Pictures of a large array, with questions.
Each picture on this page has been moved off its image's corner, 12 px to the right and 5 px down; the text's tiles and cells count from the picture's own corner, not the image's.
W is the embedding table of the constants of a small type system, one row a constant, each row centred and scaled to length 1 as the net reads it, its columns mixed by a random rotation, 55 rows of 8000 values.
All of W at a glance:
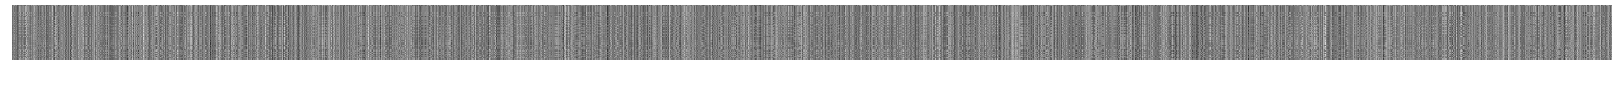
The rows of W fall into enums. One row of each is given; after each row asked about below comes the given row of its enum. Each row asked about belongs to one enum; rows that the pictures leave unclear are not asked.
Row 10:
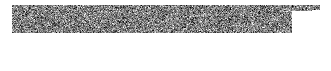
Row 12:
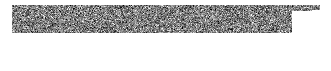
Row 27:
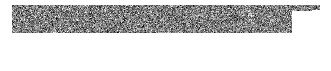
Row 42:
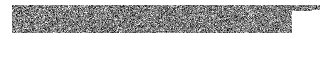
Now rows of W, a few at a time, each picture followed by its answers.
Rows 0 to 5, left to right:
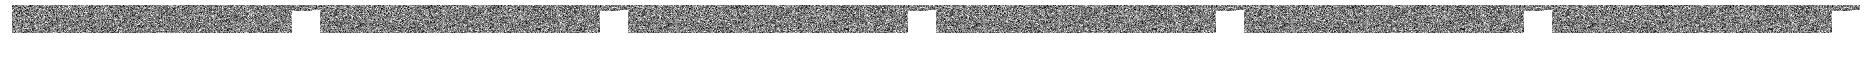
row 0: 42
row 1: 12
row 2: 12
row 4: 12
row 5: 12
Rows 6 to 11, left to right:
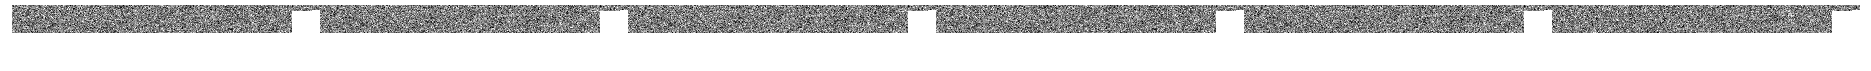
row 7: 10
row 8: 10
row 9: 12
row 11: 27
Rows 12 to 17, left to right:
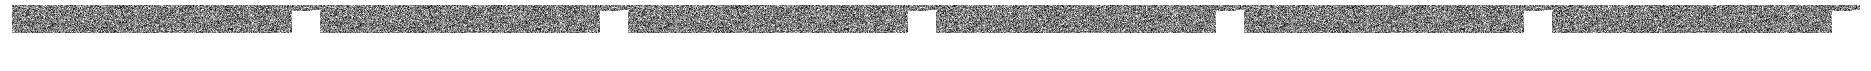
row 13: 12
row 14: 12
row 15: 42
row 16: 12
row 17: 42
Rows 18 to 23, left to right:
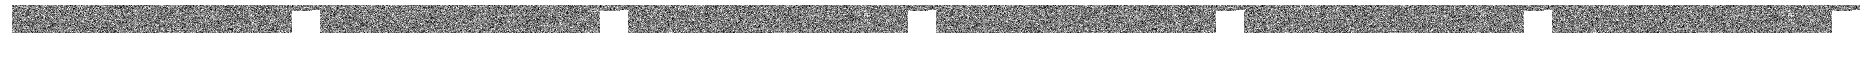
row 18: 12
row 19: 10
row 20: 27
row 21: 12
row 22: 42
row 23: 27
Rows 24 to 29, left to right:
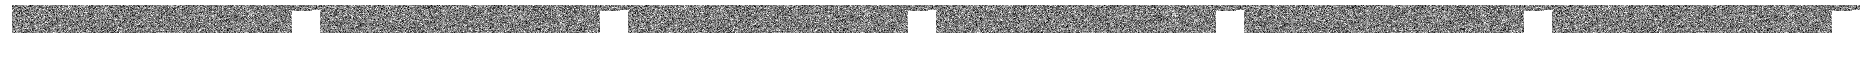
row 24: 42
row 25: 12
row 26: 42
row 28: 12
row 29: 42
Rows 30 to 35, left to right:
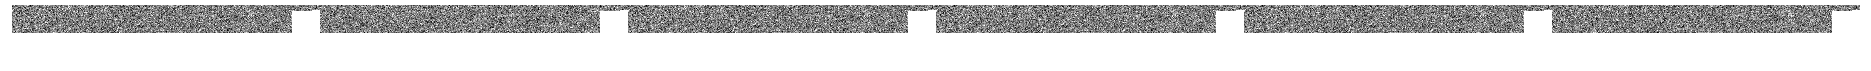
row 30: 42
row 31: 10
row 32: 42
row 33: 42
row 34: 42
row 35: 27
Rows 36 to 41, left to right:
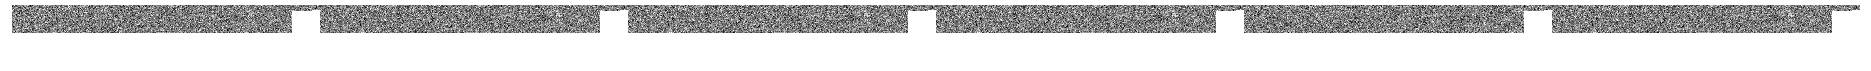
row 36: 42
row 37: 27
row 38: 27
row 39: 27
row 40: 10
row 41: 27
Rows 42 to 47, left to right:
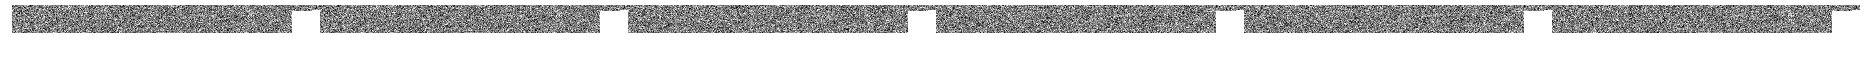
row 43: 42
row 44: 12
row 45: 10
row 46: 10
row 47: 27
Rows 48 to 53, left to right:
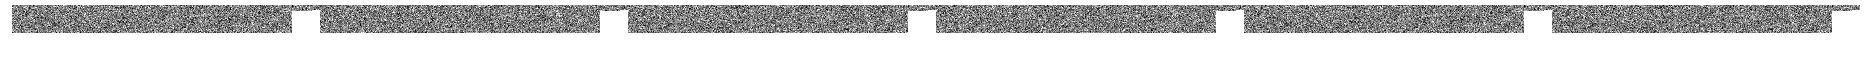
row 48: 10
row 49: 27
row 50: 12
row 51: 42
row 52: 10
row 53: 12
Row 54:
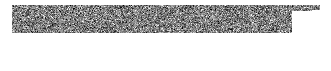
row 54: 12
